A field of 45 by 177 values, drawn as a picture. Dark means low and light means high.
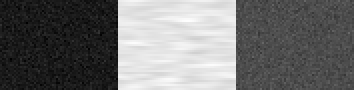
The table splits into one row of 3 panels. Panel 1,1: very low, fine-grained, faint in contrast. Panel 1,2: very high, streaked across, faint in contrast. Panel 1,3: low, fine-grained, faint in contrast.
